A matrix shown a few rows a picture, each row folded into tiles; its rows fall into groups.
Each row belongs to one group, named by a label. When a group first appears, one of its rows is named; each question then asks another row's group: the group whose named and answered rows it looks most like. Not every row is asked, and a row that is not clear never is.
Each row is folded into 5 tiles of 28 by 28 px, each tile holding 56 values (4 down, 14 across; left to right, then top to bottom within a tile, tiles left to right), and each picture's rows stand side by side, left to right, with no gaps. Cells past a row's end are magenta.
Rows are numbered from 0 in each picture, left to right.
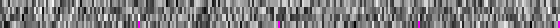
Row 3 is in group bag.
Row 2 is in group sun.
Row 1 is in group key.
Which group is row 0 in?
sun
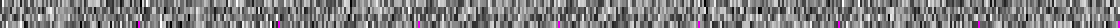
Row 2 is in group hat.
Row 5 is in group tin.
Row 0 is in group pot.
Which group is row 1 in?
pot
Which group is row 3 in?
key
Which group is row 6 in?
pot
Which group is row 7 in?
bag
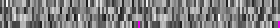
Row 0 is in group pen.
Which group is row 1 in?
pen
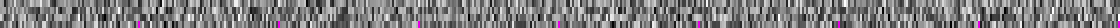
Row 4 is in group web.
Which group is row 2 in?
key
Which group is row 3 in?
pen
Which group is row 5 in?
pen
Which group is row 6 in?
bag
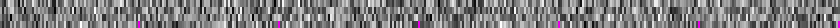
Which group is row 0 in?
hat
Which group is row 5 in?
web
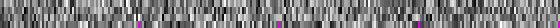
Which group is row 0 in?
hat
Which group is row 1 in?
pot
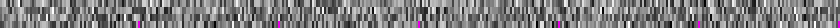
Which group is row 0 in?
web
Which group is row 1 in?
sun
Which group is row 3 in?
sun
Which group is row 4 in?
sun
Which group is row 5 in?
hat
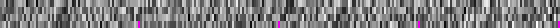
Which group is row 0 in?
key
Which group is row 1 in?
pen
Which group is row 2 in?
key
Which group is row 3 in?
hat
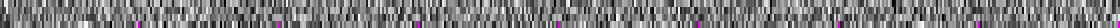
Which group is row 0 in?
bag
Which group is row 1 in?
web
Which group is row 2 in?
pen
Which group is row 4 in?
pot
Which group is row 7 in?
pen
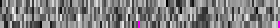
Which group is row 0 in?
tin
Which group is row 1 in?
key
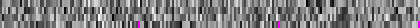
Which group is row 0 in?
pot
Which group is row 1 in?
tin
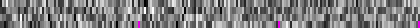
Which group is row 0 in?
bag
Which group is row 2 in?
pot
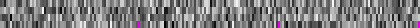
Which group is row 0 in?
tin
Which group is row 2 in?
pen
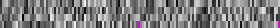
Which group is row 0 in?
pot
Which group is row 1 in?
key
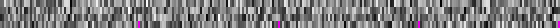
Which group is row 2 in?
sun
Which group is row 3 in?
web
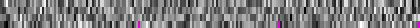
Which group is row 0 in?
bag
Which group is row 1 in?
pot
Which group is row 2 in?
pen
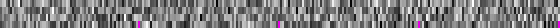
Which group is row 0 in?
web
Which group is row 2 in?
tin
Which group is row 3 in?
sun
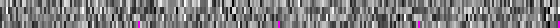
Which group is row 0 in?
pen
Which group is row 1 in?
key
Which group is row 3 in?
sun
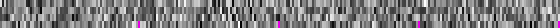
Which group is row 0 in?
key
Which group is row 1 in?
key
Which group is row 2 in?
web
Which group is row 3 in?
bag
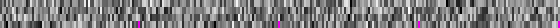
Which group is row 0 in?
pen
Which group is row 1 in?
sun
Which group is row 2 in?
hat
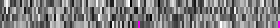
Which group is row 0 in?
pot
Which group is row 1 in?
bag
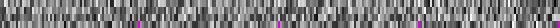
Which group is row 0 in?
sun
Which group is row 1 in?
key
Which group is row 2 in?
key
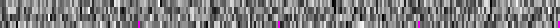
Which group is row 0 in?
sun
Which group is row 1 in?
web
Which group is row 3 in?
hat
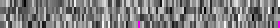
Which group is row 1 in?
tin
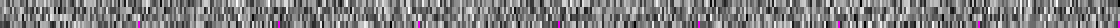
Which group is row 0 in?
web
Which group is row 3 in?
sun
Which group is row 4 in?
sun
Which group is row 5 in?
bag
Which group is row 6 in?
web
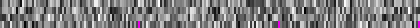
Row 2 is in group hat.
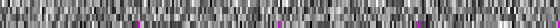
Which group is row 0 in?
sun
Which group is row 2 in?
pot
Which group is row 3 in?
bag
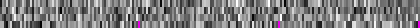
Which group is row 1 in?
pot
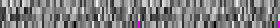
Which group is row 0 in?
sun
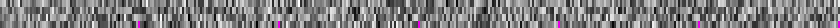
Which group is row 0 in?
web
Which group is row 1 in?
bag
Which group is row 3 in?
key
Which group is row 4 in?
web
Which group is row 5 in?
key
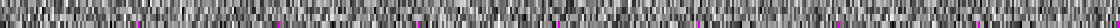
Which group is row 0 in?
bag
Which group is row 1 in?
sun
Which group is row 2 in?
web
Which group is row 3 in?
web
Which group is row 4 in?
key
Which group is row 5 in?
tin
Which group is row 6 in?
web
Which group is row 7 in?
tin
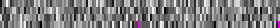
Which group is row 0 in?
pot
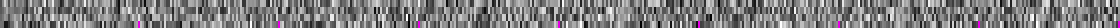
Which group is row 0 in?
bag
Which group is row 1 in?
tin
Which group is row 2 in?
tin
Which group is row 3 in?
key
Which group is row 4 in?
pot
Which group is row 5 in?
bag
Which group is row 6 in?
pot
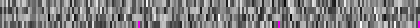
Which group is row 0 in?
pen
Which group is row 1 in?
pen
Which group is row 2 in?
hat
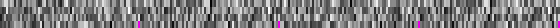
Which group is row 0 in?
bag
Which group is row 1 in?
hat
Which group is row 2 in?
tin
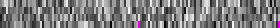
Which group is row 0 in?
bag
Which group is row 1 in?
hat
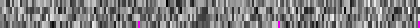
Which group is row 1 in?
key
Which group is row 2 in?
hat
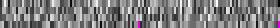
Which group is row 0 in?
tin
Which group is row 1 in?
sun
